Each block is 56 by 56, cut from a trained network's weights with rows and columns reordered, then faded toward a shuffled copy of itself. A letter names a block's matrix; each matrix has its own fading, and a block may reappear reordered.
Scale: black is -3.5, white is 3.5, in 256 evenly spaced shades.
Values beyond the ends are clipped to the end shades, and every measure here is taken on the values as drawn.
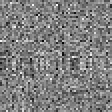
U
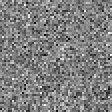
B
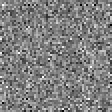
B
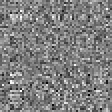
U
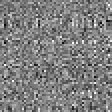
U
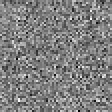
U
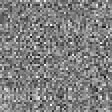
U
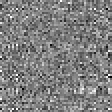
U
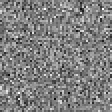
B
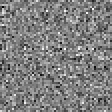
B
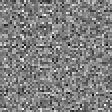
U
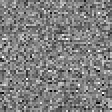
U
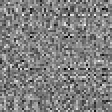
U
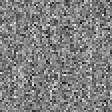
B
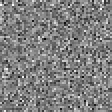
B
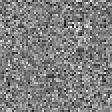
B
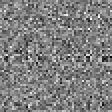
U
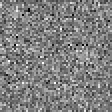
B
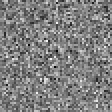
B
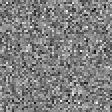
B
